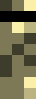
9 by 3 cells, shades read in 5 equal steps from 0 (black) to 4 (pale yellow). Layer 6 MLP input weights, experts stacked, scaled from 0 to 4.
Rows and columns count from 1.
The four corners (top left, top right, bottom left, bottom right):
1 4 2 3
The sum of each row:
7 0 9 5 5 4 5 8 7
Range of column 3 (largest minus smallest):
4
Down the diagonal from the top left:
1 0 3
